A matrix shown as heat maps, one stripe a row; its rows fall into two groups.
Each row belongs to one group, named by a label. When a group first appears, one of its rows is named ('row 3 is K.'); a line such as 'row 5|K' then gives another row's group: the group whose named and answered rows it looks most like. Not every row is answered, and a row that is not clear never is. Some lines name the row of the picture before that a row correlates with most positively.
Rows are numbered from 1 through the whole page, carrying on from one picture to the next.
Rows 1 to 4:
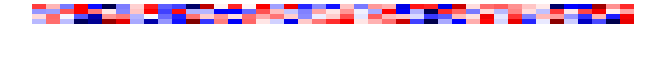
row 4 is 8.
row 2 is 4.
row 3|8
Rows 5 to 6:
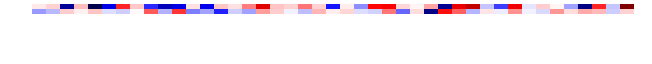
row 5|8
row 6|4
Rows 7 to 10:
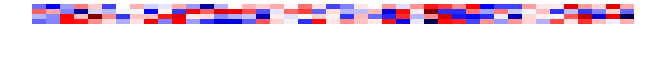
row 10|4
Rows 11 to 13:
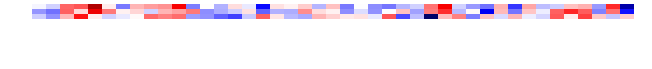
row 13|4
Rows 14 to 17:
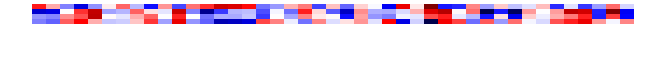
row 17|4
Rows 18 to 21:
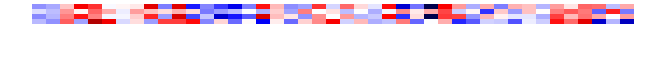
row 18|4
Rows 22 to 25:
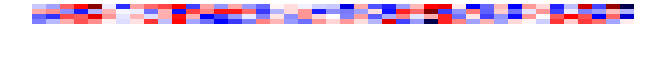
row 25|4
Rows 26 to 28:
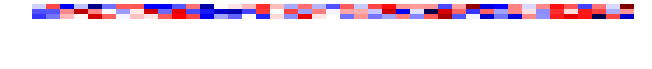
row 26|8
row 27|4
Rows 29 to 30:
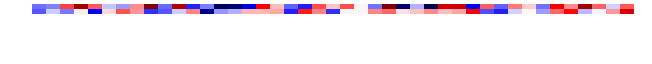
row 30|8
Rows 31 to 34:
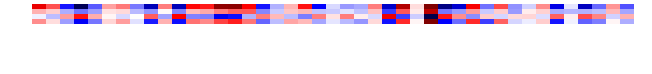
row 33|4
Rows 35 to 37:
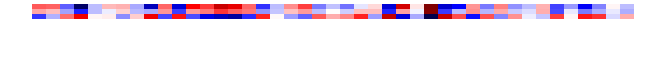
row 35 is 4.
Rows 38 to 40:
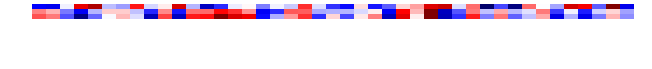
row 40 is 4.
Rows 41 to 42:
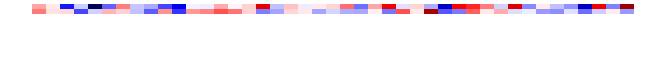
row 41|8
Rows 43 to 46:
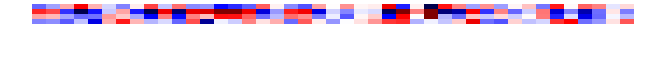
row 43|4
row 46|8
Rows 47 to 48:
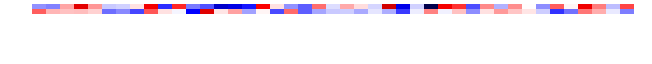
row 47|4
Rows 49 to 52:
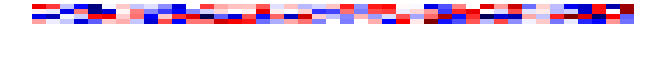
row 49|8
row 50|8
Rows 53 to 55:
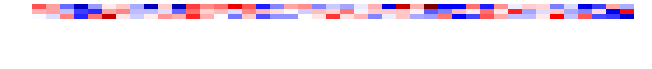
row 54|8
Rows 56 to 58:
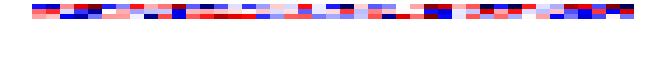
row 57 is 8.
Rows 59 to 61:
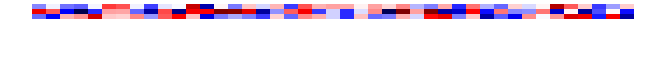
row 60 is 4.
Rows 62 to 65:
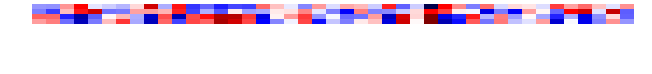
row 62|4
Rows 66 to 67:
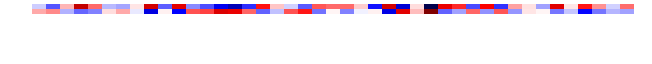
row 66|4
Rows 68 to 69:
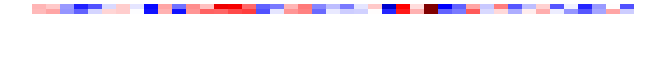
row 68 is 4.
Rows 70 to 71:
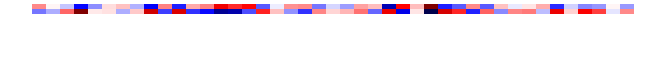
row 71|4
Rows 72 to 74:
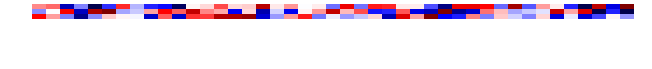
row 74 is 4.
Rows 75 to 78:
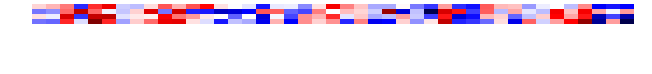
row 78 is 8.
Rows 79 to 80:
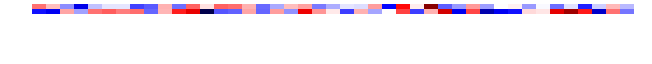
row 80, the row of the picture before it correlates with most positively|78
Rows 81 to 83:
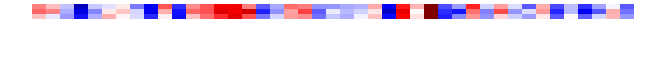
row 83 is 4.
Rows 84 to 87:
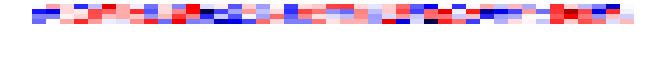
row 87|4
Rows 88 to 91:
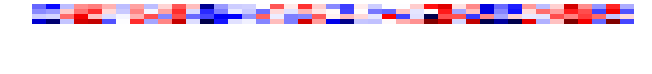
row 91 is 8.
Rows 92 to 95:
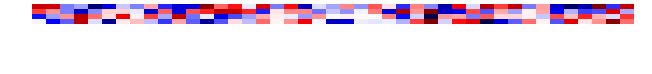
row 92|8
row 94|4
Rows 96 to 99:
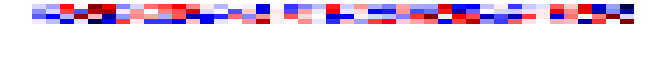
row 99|8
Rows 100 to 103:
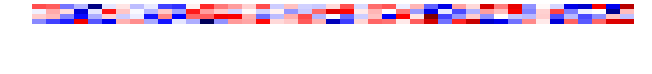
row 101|8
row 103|8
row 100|8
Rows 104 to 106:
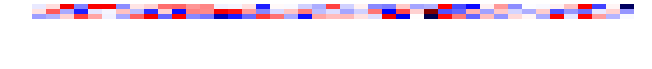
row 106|4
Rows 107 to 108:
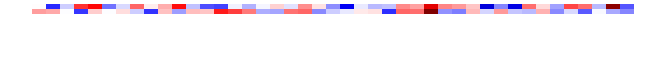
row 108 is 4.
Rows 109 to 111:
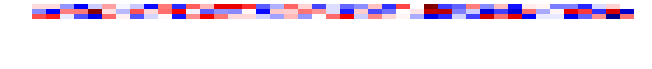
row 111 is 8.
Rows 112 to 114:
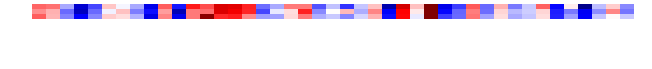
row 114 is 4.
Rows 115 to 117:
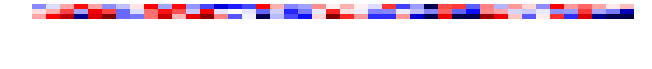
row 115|4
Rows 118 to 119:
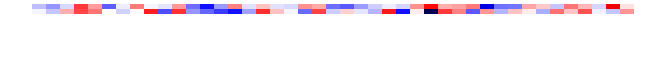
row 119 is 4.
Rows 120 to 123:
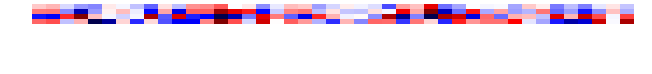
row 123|8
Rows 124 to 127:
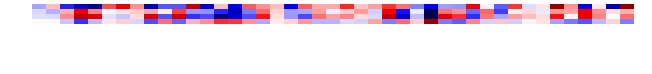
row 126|4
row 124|8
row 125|4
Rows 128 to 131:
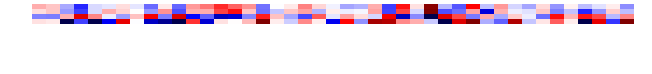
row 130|4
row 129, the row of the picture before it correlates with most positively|127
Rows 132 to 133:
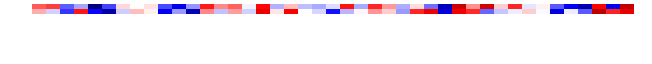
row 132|8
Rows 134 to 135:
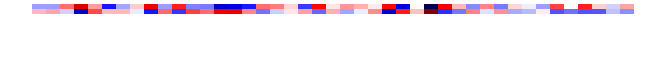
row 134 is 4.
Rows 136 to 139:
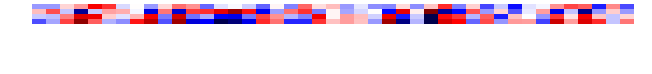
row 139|4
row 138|4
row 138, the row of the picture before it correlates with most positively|134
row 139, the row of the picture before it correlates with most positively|134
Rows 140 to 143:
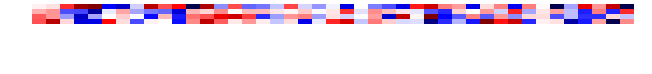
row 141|8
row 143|8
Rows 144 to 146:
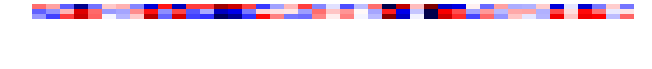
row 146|4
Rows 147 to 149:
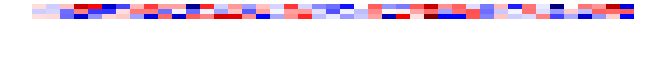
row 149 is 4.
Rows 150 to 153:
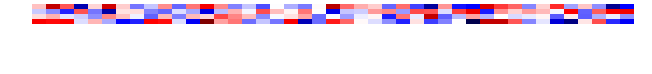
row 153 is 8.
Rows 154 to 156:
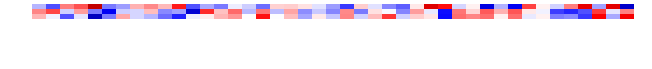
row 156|8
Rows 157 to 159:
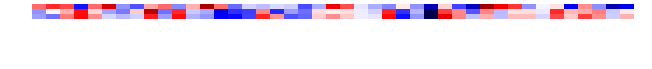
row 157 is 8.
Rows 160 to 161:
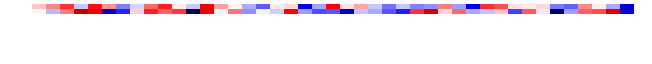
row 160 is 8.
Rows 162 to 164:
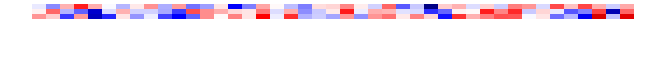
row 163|8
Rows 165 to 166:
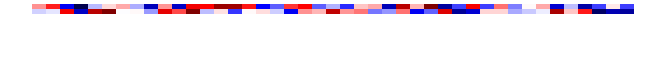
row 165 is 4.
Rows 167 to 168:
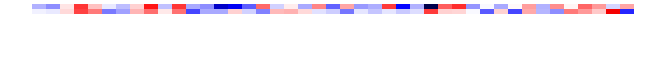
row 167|4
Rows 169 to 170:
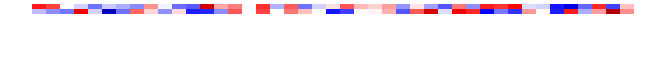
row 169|8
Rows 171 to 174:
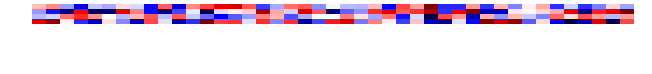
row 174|8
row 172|8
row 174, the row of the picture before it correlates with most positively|169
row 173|4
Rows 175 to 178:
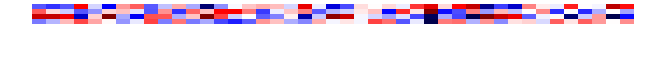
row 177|8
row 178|4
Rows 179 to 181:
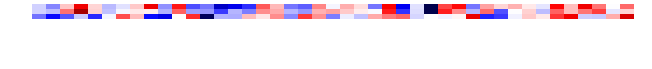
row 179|4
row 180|4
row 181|8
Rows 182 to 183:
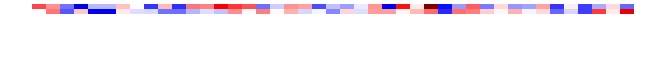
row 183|8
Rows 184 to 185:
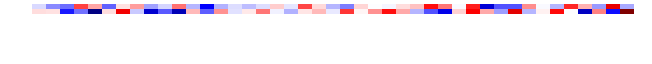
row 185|8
